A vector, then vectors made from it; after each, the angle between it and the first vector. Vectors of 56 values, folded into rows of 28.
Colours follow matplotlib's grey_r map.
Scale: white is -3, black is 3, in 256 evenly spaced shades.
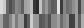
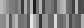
partly aligned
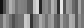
nearly opposite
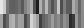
nearly parallel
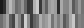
nearly opposite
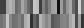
nearly opposite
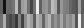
partly opposed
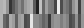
nearly parallel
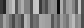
nearly opposite
